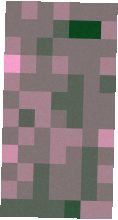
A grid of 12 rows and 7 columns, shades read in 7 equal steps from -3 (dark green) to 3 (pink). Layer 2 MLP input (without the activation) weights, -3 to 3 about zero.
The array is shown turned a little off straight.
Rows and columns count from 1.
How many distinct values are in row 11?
3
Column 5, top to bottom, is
0 -3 0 0 -1 -1 -1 1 0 0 0 -2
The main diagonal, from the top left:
0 0 -1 1 -1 0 0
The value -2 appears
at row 12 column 5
